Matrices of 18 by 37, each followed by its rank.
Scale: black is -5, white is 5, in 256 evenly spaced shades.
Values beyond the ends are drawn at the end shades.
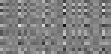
two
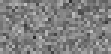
full rank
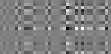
one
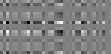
one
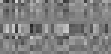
two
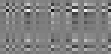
one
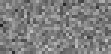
full rank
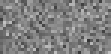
full rank
